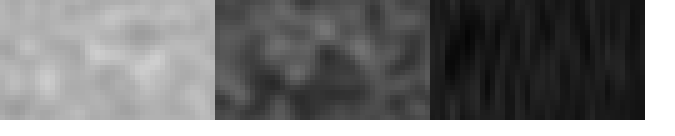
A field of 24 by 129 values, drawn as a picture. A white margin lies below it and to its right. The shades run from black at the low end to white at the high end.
It is made of 1 by 3 panels. Panel 1,1: high, blotchy, faint in contrast. Panel 1,2: low, blotchy. Panel 1,3: very low, streaked downward, faint in contrast.
